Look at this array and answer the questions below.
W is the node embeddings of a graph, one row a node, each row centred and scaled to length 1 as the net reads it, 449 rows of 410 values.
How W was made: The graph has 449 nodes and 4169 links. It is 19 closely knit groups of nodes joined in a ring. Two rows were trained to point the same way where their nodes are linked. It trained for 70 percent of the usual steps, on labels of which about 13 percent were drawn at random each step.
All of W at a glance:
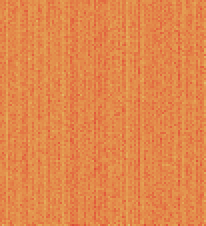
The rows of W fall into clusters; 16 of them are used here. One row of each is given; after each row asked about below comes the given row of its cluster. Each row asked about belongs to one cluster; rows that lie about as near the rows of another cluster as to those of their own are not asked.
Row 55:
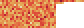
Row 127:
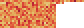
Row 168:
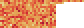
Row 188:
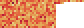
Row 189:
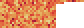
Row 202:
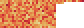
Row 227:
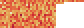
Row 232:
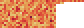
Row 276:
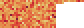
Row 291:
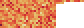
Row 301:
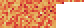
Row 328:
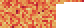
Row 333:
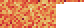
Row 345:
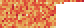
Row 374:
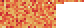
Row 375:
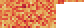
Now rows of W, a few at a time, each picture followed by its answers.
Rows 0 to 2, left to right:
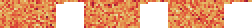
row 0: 276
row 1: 333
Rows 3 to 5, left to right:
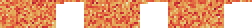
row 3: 374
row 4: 188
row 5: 333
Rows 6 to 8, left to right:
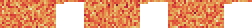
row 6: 333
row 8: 188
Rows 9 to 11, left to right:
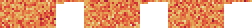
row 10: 375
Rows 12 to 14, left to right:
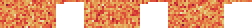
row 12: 374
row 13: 345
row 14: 333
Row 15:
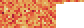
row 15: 291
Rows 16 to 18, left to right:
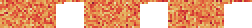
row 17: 202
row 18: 345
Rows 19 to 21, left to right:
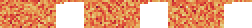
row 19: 333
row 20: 301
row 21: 328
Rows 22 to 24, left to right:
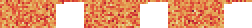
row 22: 375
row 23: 202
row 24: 375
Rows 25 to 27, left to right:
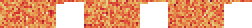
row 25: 345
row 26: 55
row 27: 202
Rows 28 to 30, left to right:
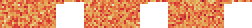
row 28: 301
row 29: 202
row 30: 291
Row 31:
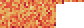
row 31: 227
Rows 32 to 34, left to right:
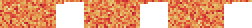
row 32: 328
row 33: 374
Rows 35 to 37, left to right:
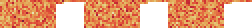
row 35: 127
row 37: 202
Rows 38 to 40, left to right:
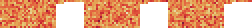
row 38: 188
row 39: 345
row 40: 276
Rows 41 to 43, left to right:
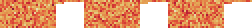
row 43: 188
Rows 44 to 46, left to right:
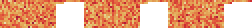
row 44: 55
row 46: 276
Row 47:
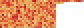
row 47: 291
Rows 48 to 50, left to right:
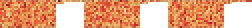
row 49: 168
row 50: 276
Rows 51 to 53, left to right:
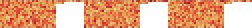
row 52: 333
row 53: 168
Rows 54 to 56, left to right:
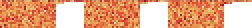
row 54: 291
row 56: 189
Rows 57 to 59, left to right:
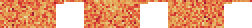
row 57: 189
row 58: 291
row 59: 55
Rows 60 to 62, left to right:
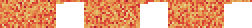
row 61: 374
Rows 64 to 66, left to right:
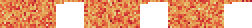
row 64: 227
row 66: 333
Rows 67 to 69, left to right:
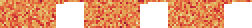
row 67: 276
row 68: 188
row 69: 127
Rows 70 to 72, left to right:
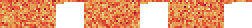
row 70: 227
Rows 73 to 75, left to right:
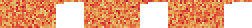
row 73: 375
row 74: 374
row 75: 345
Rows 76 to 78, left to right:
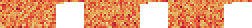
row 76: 232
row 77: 227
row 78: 276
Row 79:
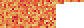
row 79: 301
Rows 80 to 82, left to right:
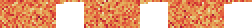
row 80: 189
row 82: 189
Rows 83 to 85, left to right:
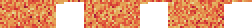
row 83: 227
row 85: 127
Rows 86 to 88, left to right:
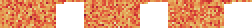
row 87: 202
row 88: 168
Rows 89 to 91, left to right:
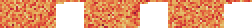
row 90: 202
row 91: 374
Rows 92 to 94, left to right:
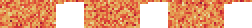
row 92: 227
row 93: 375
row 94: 189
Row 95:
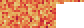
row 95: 301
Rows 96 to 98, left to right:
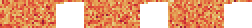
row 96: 55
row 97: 188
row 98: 276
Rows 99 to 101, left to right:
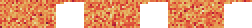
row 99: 232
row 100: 227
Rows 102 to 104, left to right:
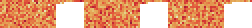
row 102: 202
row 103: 276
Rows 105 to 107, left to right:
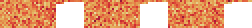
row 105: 127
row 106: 168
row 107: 291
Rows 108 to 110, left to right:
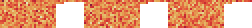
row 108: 374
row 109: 374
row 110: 227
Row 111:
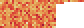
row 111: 276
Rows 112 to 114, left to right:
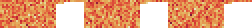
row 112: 188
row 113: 328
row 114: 232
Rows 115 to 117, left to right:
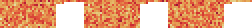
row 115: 345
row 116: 374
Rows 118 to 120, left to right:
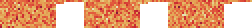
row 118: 189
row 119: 328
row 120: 127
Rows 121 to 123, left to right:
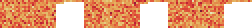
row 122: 291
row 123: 168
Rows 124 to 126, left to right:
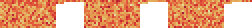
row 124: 189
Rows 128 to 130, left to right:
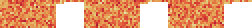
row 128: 168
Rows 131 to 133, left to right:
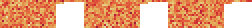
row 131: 55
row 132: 328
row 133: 202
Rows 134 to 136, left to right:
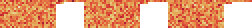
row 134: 232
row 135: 127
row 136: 276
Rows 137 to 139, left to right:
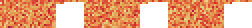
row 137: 374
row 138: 168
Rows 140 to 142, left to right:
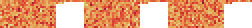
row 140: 168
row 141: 345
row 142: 375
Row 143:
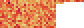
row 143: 291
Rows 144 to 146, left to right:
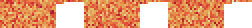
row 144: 189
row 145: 276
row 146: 189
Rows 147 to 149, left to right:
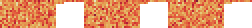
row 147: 345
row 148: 55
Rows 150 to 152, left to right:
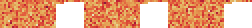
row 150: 301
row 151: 168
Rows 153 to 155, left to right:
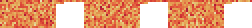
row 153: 301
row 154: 232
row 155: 188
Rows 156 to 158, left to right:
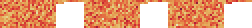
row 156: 227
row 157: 168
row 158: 375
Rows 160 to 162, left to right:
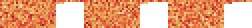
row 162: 375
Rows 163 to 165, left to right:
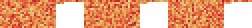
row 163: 333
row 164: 188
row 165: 291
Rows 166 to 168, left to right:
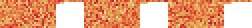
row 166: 55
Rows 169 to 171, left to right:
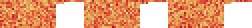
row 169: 291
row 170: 127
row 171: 227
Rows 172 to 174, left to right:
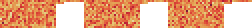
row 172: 345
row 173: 188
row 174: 127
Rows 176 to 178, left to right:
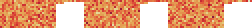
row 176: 276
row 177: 232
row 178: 374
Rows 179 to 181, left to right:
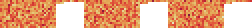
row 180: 328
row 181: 227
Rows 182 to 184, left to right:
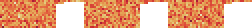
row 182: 188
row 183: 374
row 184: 55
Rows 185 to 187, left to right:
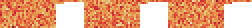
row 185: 375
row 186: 276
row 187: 189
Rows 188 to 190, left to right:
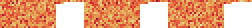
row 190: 188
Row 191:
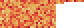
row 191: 333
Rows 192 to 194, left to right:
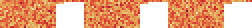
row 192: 168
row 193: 375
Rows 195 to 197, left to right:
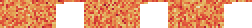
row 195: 374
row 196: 232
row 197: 276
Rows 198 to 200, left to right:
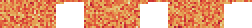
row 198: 232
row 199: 333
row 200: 374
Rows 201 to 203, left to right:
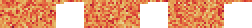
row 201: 328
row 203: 202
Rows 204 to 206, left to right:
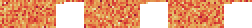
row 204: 345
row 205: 55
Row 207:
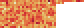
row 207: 345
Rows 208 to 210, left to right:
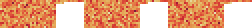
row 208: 328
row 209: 276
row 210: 291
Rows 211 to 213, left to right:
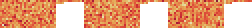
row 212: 291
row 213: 345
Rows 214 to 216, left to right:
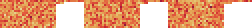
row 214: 232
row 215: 301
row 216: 291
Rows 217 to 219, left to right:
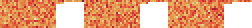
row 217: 55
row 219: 127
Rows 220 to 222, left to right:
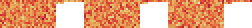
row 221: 375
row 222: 374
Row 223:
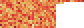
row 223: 291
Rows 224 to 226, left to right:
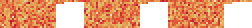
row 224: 276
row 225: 345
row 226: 188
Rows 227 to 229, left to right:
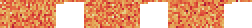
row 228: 375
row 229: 328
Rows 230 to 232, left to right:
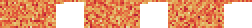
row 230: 188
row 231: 328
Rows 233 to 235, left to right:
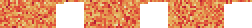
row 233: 168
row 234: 301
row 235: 127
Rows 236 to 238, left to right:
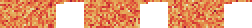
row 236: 232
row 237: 375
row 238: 276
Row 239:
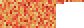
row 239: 301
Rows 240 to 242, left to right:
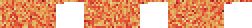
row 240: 276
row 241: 188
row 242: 202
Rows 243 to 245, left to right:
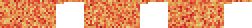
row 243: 55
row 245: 168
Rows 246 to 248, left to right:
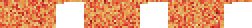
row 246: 55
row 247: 227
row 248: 374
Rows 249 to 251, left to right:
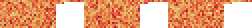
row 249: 127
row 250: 276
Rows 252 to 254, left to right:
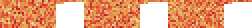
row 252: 55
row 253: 188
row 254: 232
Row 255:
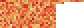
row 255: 127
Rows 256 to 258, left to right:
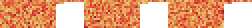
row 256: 328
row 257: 188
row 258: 301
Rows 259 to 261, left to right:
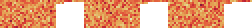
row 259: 333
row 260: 232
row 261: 127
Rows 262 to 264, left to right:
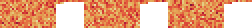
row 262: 232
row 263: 127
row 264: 276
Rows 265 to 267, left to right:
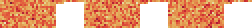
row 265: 168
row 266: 301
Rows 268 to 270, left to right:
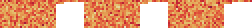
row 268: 232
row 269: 227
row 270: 291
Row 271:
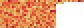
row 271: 328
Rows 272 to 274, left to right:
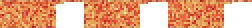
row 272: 328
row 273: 375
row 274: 291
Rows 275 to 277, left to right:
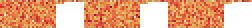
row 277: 291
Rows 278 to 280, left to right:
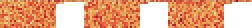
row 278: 55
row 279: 276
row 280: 189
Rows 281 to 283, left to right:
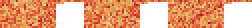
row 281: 291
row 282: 291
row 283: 232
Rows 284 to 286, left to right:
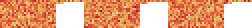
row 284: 188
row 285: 202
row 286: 188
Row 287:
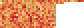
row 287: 276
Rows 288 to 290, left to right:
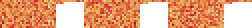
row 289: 328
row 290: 375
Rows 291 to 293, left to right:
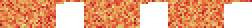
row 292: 333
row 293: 202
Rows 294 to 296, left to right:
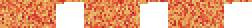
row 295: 227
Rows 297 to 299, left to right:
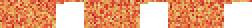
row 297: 374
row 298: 328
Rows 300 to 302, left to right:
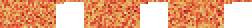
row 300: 55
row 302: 345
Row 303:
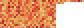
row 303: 202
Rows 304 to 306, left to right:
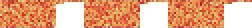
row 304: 328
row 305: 188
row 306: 374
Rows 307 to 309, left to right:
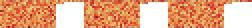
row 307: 328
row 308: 333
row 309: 328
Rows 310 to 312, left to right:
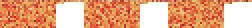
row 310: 188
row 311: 328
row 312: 374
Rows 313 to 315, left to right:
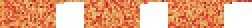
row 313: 188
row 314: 301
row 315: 227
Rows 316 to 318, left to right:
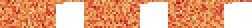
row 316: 188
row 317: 188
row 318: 202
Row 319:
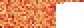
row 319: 202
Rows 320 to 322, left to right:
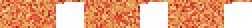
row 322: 375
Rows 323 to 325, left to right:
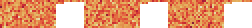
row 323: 301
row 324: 345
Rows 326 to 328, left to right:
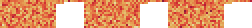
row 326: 328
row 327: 202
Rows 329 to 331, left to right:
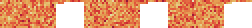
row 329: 127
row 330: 127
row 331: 168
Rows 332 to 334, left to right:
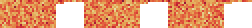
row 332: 301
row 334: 291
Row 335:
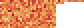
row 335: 227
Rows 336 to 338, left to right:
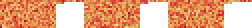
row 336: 301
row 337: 301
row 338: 328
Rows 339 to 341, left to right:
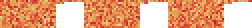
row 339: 333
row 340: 301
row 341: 276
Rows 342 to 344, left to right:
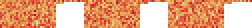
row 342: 227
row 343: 374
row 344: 301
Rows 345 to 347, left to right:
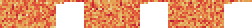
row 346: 291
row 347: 188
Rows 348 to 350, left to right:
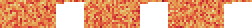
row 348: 301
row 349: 276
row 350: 168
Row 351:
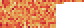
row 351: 55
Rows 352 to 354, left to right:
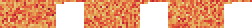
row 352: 345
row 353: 232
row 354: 55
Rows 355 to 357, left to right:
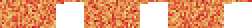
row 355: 301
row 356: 276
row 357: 227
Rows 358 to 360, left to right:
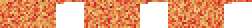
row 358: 202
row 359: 374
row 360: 232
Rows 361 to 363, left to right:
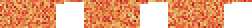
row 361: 127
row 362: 168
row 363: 227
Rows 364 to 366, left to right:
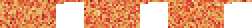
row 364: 189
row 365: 374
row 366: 168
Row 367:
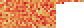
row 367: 375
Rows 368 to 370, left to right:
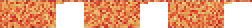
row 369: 374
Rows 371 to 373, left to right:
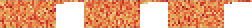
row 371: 276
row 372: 328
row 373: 127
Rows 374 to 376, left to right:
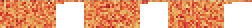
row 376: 276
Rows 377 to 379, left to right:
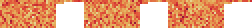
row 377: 328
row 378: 189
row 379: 291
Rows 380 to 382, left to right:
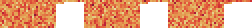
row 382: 232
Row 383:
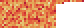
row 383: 345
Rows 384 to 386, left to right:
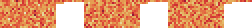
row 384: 55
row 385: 202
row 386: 328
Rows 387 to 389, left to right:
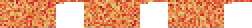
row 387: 232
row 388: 127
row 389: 232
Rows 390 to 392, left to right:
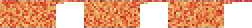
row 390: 328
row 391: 232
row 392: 345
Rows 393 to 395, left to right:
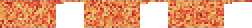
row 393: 189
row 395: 345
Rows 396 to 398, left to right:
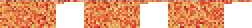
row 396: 375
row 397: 168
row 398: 127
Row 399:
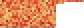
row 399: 227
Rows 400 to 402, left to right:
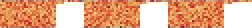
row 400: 227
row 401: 168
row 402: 333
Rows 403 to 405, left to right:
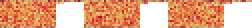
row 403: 291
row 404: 301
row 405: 168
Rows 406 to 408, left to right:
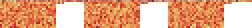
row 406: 345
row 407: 189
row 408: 276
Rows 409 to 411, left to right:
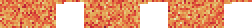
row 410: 227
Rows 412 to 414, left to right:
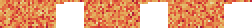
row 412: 276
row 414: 301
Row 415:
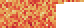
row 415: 227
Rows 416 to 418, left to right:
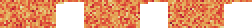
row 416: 227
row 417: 374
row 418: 202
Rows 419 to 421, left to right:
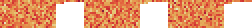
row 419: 374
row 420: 328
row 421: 232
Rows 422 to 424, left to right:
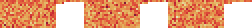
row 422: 189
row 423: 375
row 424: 345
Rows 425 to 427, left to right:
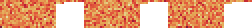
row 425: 333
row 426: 291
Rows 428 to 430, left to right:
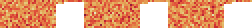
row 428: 227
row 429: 188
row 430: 328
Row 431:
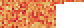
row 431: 345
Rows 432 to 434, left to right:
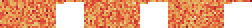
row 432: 55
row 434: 291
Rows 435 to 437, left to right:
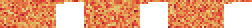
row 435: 168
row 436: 333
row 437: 202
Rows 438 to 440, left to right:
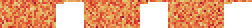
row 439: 189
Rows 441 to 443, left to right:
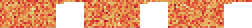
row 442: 188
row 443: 202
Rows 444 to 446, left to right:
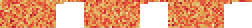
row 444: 328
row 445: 374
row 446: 127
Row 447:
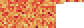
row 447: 168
